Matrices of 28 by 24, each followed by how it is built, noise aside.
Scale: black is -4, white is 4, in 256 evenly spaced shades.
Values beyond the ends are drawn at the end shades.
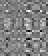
low rank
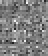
low rank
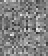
low rank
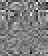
low rank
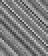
Toeplitz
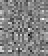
low rank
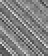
Toeplitz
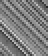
Toeplitz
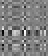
low rank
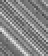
Toeplitz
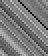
Toeplitz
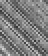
Toeplitz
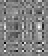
low rank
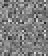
low rank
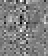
low rank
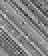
Toeplitz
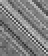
Toeplitz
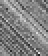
Toeplitz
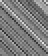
Toeplitz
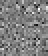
low rank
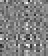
low rank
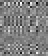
low rank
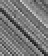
Toeplitz
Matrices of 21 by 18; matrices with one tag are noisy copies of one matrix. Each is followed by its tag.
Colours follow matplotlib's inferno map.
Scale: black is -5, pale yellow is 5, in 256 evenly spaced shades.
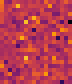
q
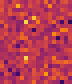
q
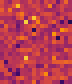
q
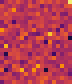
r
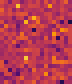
q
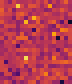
q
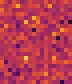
q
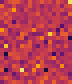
r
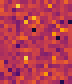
q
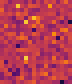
q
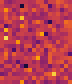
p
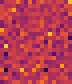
r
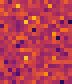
q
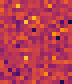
q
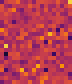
r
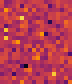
p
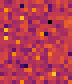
p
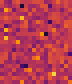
p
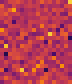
r
